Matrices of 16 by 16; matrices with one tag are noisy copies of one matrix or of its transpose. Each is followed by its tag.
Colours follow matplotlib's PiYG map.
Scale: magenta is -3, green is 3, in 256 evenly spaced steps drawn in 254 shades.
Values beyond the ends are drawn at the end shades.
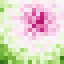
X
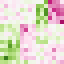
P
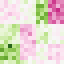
P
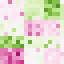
P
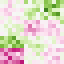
P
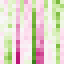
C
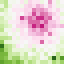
X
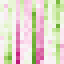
C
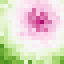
X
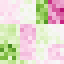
P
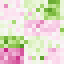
P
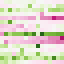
C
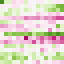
C
